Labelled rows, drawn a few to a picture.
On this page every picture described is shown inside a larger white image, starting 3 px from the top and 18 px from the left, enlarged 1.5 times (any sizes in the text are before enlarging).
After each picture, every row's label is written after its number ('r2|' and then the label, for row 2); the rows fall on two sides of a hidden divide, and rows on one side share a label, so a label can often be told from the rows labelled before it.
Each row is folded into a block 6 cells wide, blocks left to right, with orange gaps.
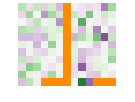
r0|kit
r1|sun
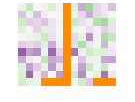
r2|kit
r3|kit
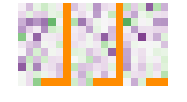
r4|kit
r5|kit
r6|kit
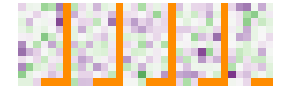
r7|kit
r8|kit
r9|kit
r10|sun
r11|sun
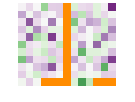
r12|kit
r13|kit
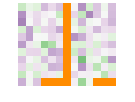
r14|kit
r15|kit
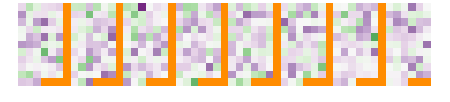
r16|kit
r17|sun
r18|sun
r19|kit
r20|kit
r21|kit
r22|kit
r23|kit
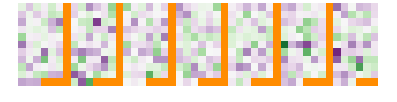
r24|kit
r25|sun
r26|kit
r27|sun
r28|sun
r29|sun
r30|sun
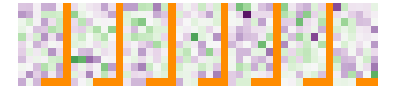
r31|sun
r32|sun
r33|sun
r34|sun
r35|kit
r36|kit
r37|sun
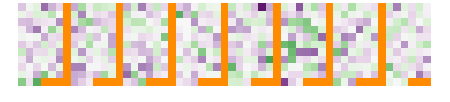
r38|kit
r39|sun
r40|sun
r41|sun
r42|kit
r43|sun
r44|kit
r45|kit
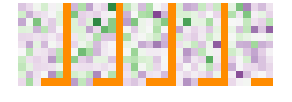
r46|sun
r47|sun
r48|sun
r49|sun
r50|sun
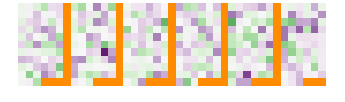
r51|kit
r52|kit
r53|kit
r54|kit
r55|sun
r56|sun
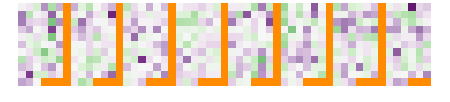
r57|kit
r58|kit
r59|kit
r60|sun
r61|kit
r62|sun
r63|kit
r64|kit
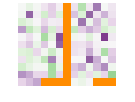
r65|sun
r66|kit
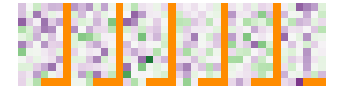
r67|kit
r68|sun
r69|kit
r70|sun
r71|sun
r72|sun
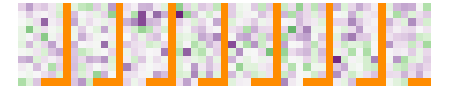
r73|sun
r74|kit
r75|kit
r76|kit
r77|kit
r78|kit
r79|kit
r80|kit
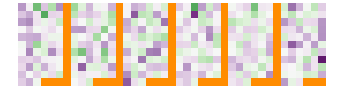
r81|kit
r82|sun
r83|sun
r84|kit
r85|sun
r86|kit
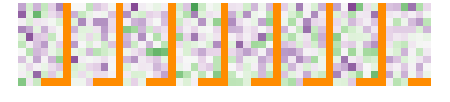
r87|sun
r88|kit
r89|kit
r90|kit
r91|kit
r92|sun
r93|sun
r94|kit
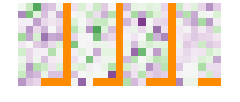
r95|kit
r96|sun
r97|kit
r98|kit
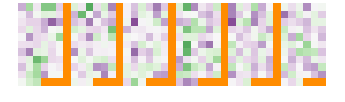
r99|kit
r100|kit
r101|kit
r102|sun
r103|sun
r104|kit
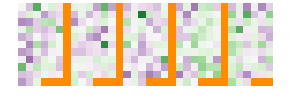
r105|kit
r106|kit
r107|sun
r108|sun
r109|sun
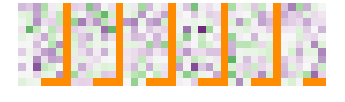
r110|sun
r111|kit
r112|kit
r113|kit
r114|kit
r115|kit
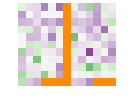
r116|kit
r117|kit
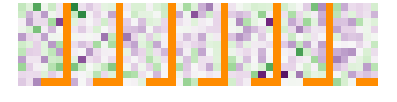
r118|kit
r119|kit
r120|kit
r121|kit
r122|kit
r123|kit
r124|kit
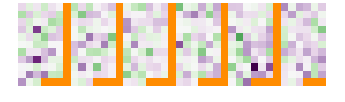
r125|sun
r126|kit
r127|kit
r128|kit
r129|sun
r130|sun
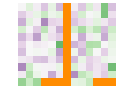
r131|kit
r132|kit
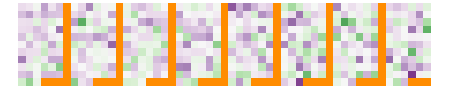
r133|kit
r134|sun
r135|kit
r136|kit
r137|sun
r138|kit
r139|sun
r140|sun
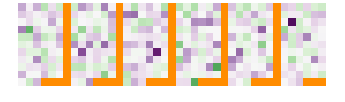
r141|sun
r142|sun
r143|sun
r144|kit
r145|kit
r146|kit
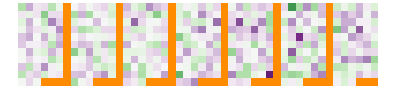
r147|kit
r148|sun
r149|kit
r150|kit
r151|kit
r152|kit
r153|kit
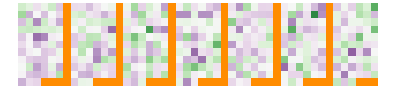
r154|sun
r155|sun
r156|sun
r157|sun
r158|kit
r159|kit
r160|sun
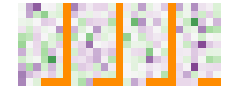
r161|sun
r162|sun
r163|sun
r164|sun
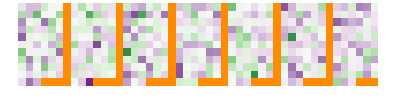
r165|sun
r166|sun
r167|sun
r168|sun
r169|kit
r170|sun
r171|kit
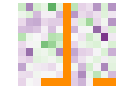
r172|kit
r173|kit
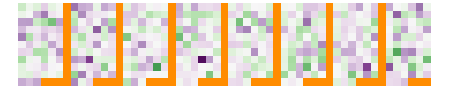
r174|kit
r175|sun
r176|sun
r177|sun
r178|sun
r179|sun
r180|kit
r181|sun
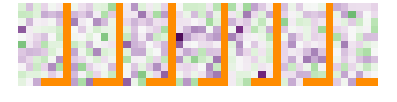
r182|kit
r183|sun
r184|kit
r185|kit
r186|kit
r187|sun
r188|sun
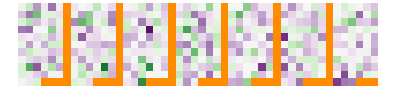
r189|sun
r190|sun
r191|kit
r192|kit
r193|kit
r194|sun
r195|sun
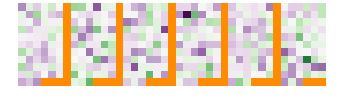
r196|sun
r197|kit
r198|kit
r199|sun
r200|kit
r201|sun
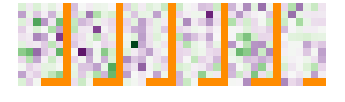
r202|sun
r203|kit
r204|sun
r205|kit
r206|sun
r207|sun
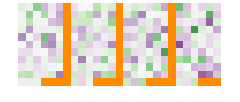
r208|kit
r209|sun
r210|kit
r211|kit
